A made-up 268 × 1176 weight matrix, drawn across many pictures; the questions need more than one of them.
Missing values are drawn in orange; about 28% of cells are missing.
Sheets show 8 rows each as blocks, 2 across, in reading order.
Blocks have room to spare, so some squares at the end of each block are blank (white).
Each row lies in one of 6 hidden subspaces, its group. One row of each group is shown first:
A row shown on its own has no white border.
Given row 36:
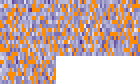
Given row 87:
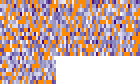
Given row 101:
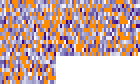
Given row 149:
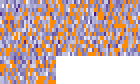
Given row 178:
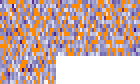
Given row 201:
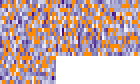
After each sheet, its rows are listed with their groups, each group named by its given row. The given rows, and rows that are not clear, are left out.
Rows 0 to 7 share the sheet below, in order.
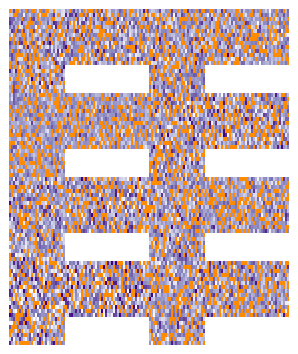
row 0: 178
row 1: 36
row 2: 201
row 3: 201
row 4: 201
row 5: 101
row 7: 101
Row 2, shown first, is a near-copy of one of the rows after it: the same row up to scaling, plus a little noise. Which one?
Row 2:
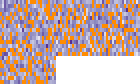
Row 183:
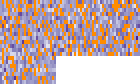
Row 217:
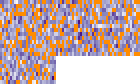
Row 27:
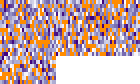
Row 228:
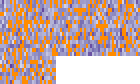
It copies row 27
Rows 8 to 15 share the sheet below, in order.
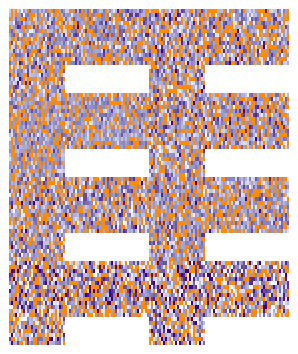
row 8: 101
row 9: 36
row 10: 201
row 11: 201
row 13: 87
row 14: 201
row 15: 149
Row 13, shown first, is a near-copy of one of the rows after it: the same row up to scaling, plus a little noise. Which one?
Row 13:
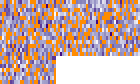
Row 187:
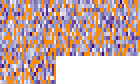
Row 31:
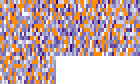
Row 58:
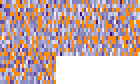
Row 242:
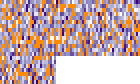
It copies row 58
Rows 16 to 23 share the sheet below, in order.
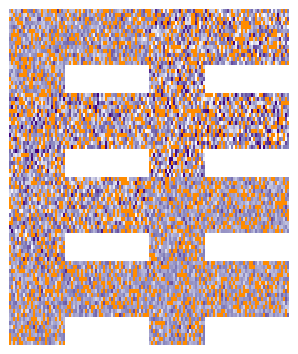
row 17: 87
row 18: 178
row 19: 87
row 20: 178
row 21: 101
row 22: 87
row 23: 101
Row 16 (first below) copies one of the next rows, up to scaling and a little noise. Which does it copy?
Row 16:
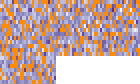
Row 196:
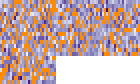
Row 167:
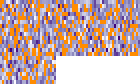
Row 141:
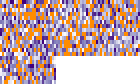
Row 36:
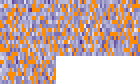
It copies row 36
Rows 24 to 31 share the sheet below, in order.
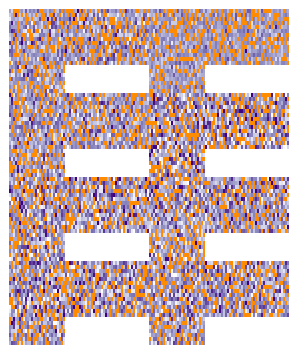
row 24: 178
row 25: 87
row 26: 178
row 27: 201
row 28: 149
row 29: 201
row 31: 87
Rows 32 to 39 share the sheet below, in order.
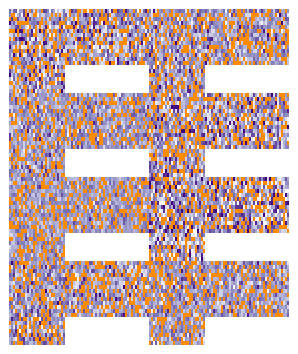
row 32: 149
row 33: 201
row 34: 149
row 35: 87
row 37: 36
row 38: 101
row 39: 36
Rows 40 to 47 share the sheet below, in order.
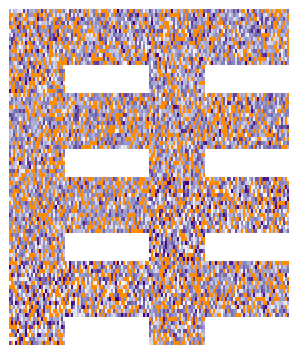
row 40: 101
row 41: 178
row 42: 101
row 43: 87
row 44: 101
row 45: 201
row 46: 101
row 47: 149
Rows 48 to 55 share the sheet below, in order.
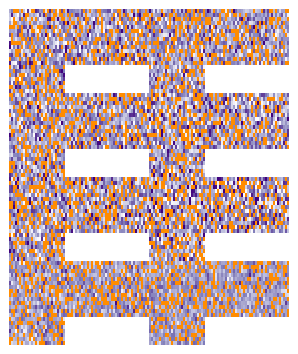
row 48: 201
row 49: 178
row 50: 149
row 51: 36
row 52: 178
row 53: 178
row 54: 87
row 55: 36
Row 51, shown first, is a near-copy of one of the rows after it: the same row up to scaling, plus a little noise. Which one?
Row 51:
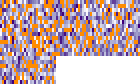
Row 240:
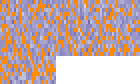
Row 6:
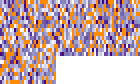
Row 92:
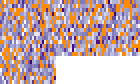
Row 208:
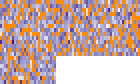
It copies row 208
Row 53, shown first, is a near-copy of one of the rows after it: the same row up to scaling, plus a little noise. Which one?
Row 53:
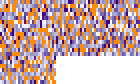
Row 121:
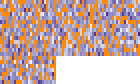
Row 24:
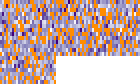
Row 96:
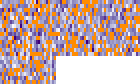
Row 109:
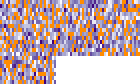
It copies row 24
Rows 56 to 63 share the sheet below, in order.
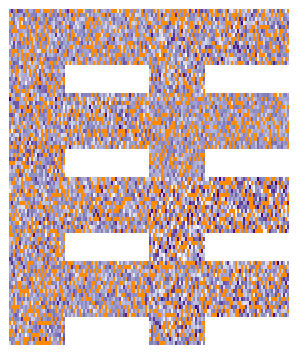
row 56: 101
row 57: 149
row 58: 87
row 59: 149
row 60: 149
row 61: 101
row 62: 101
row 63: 149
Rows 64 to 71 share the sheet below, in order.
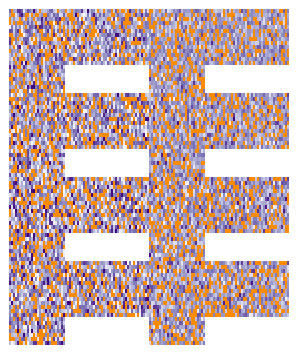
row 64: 36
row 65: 87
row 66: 101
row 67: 87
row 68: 87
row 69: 201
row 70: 87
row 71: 178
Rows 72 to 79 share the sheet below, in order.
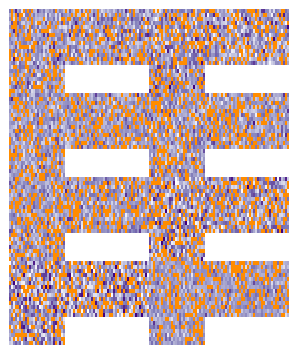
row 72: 101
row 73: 201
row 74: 149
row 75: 101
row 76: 36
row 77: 149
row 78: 149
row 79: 201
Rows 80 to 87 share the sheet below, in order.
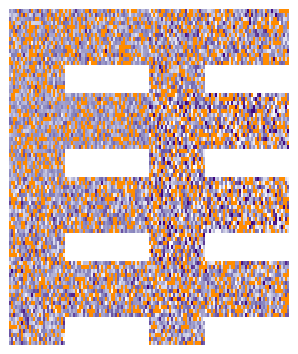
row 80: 87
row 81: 36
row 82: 178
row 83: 149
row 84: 178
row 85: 87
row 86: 36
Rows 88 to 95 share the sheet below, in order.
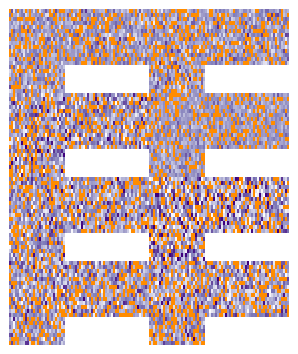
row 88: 201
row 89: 101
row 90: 36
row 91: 149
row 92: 36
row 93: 36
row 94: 36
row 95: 201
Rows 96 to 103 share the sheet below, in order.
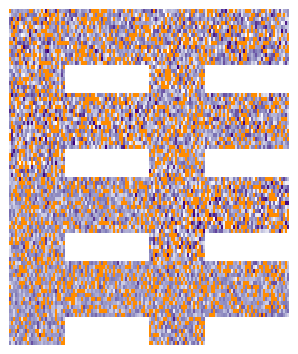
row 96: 178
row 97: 201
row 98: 101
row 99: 201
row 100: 87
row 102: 101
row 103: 149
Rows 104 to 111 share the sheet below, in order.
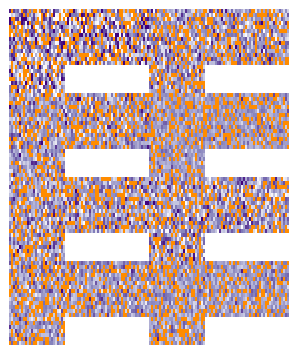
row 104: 178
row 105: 201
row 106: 178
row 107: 178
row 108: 101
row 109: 178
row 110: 178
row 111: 178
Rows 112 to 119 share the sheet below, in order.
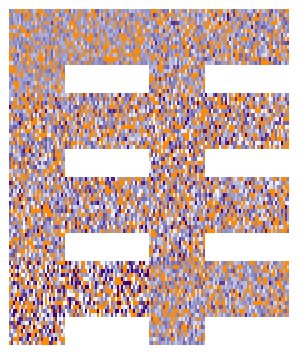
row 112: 178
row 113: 87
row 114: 149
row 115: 87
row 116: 201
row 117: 101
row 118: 101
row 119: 101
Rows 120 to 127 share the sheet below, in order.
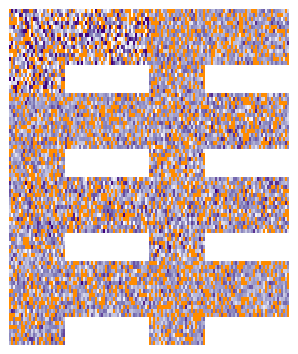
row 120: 178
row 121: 178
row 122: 149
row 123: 201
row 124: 36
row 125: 101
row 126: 36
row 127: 149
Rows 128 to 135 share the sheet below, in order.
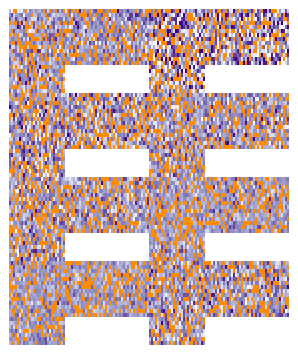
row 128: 101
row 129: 36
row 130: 149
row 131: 87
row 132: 178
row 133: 149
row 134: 101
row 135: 36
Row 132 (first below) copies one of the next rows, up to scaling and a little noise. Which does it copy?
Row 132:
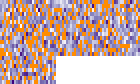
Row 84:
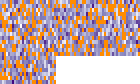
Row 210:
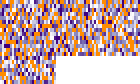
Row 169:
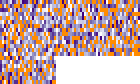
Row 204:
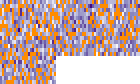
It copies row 84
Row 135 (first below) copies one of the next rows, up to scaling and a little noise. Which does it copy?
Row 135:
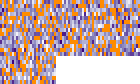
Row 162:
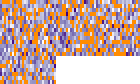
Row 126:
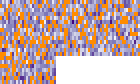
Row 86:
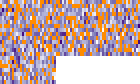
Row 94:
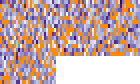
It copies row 86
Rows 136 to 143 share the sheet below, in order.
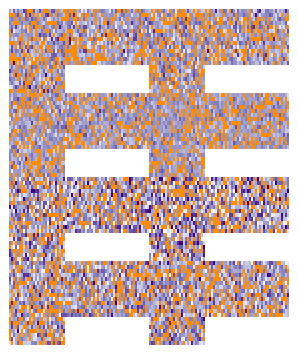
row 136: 201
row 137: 149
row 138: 201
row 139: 101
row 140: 87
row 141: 36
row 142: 87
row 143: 87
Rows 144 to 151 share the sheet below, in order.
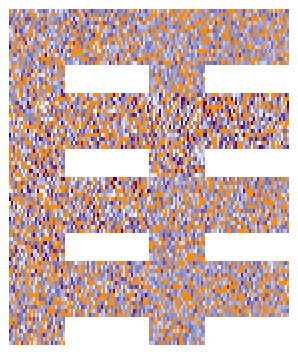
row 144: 149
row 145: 101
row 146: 149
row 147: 87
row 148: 149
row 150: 87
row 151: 178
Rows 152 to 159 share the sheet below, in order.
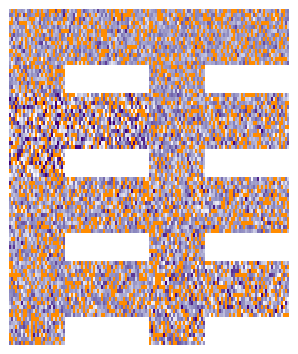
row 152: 178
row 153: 149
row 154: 87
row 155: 101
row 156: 178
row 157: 201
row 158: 149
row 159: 36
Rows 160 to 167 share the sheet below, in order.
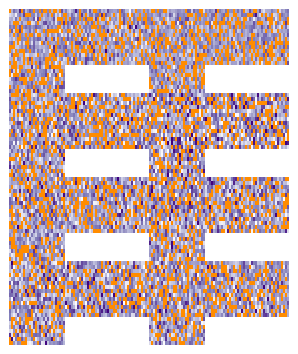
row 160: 87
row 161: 149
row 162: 36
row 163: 36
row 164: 36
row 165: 178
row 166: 201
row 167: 36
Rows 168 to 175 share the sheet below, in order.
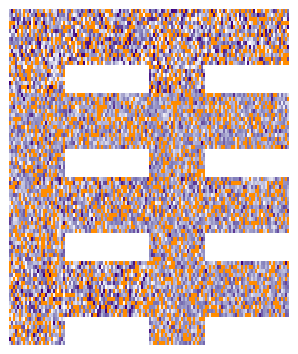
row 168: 201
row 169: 178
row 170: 101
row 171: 178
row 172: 201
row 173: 36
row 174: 201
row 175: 87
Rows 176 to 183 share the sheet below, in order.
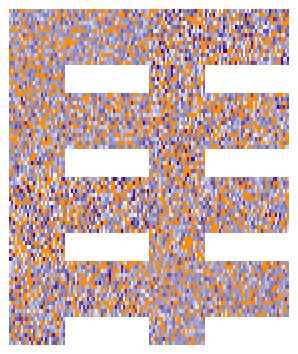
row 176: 201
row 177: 201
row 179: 178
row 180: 149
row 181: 178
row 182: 36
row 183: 201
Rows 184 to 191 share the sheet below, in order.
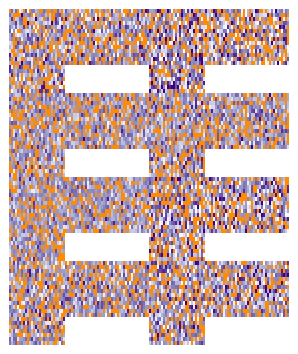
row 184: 87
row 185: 36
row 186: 101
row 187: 87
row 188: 87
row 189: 101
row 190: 178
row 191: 178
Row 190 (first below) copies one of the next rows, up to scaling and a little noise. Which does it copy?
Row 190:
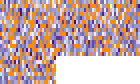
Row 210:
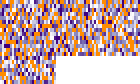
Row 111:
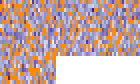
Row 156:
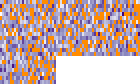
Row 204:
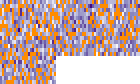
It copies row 204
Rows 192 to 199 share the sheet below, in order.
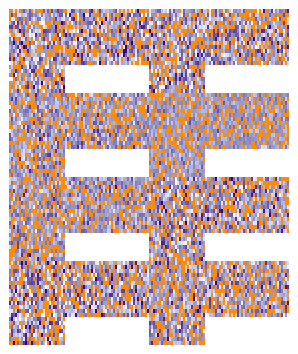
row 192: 36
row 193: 101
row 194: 149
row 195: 101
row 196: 36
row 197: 149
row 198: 201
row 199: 101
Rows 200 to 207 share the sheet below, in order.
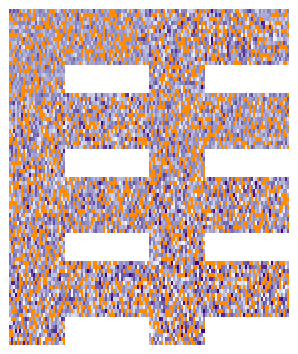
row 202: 36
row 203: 178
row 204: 178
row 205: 149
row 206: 87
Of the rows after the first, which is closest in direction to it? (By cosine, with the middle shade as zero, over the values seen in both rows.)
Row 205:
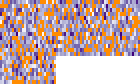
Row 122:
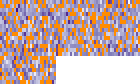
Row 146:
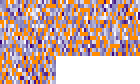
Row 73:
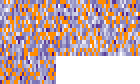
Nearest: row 122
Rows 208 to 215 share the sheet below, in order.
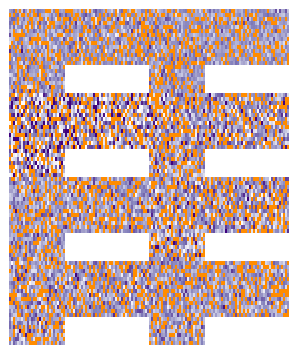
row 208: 36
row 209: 149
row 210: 178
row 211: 178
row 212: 87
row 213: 87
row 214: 101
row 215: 101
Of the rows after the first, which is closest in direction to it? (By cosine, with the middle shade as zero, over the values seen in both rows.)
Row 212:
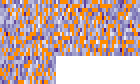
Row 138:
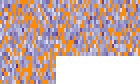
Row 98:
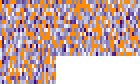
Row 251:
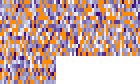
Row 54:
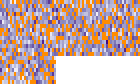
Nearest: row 138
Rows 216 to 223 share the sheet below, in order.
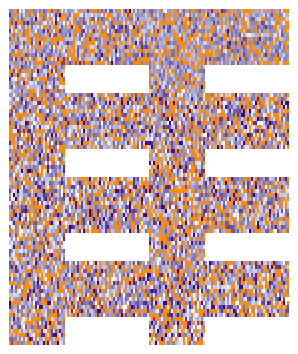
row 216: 87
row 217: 201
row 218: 36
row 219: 178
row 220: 201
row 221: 149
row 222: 149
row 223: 101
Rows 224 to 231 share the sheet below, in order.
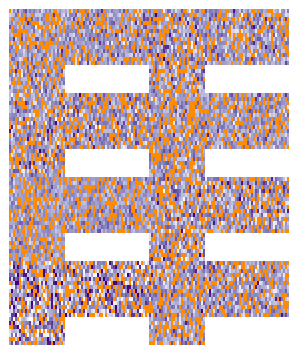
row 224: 178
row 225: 178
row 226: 101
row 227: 149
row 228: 201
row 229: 87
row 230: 201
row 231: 178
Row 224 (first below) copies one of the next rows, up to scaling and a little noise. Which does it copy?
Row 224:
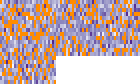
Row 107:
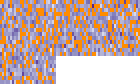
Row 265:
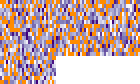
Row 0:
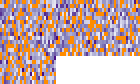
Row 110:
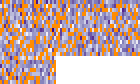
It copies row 265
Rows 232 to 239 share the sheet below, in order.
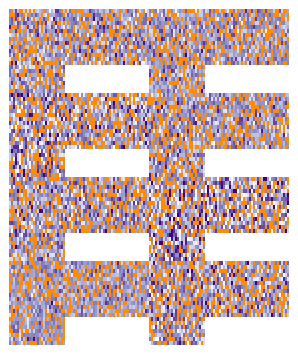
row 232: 201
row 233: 149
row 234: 101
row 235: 101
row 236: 178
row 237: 201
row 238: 36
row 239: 178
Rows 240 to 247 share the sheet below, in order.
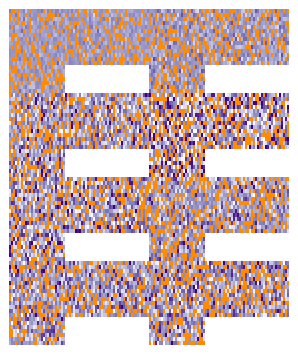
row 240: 36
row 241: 36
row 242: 87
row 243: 149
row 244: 87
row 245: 149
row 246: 87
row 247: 101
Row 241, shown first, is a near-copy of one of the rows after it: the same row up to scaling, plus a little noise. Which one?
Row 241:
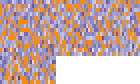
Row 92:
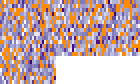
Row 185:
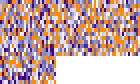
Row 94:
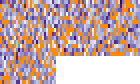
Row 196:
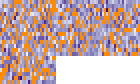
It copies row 185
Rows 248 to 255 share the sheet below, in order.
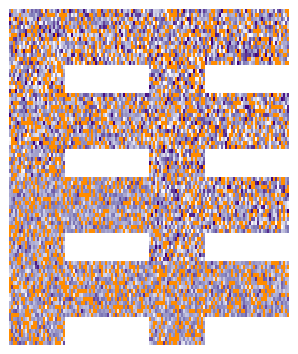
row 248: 101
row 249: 201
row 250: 101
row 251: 201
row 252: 101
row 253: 87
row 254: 149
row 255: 201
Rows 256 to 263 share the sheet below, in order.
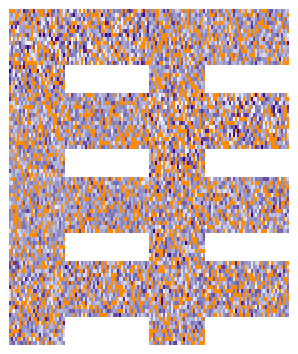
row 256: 201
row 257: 87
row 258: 201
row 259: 149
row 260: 201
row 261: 201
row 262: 36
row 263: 36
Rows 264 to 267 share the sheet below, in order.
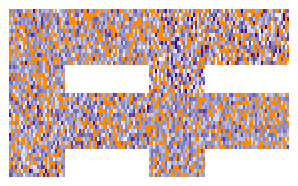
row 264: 36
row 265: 178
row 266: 149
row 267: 101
